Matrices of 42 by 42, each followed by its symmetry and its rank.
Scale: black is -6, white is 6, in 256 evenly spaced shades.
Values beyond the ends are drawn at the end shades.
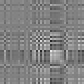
symmetric, rank two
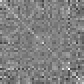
symmetric, rank five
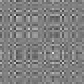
symmetric, rank two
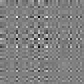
symmetric, rank two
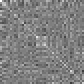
symmetric, rank five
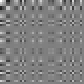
symmetric, rank one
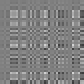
symmetric, rank one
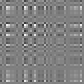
symmetric, rank one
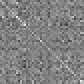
symmetric, rank five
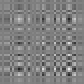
symmetric, rank one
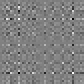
symmetric, rank two
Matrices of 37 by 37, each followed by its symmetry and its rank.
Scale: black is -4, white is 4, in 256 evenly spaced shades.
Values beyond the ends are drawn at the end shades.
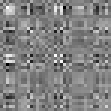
symmetric, rank three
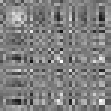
symmetric, rank three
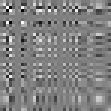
symmetric, rank two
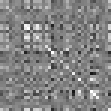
symmetric, rank five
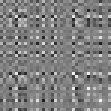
symmetric, rank two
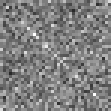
symmetric, full rank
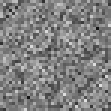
symmetric, full rank
